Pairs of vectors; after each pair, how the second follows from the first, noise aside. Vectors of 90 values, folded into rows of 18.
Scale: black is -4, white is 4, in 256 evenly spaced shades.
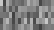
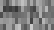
shuffled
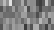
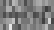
shuffled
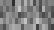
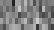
copied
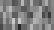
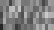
shuffled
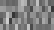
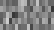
copied
